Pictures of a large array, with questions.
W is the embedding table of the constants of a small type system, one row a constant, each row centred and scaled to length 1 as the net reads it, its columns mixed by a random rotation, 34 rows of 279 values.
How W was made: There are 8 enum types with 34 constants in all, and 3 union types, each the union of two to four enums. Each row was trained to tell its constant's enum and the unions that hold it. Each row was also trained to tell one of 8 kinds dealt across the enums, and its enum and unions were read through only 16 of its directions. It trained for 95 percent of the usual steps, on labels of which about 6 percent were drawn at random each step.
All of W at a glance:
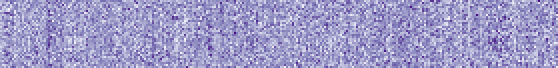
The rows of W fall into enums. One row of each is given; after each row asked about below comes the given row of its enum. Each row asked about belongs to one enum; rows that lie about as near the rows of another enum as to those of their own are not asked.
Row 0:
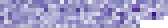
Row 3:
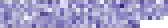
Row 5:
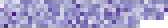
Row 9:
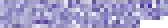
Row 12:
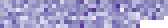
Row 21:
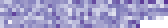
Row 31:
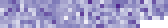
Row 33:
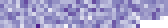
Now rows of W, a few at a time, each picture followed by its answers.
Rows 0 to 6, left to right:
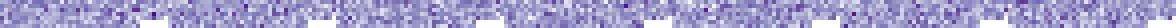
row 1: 5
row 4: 5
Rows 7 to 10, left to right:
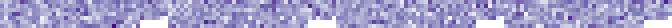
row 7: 21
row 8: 9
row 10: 21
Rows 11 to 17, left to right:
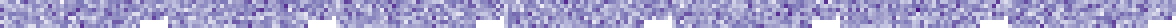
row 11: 5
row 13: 31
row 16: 31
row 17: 0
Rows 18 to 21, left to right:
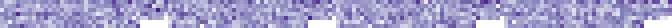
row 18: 12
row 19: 21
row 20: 21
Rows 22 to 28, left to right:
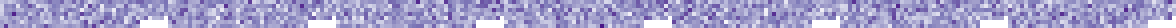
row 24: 12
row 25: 31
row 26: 0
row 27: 31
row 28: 5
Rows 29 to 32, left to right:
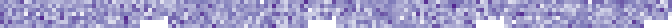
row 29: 0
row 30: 0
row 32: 12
